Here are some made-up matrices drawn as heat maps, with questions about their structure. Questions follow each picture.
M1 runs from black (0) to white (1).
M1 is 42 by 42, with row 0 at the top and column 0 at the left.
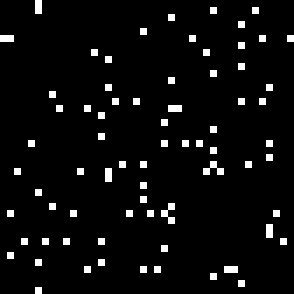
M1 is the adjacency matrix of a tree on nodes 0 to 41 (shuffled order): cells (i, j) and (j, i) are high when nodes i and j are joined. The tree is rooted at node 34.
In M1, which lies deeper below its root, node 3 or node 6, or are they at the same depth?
the same depth
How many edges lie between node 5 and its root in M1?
3
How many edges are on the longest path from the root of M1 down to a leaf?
14
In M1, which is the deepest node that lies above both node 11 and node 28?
20
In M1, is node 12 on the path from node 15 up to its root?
yes
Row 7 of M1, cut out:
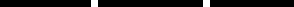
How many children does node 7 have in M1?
1
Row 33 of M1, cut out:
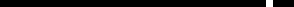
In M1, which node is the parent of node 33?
38
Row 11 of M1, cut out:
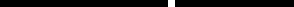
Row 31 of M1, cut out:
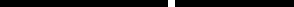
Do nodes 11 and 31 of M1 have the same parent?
yes
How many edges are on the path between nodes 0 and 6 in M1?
5
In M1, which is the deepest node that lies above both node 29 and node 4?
20
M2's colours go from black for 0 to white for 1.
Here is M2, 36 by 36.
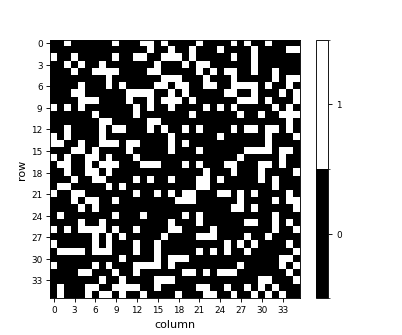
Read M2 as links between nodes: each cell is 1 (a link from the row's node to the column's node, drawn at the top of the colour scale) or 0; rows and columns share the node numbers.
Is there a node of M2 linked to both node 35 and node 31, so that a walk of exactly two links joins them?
yes
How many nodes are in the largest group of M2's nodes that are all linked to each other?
5
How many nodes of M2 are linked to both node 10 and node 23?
3
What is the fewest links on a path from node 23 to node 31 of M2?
2
